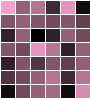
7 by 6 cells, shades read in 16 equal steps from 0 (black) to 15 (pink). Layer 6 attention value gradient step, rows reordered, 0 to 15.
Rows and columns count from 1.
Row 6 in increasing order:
4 5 7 9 11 11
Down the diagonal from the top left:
15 9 0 11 6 11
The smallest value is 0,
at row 3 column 3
